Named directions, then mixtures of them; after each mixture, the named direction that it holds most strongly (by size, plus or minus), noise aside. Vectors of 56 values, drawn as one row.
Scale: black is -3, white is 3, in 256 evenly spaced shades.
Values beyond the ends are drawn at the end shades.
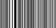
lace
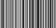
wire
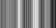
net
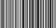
wire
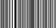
lace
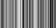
wire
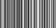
wire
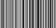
wire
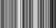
net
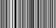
lace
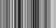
net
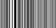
lace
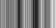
net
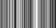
net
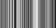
net
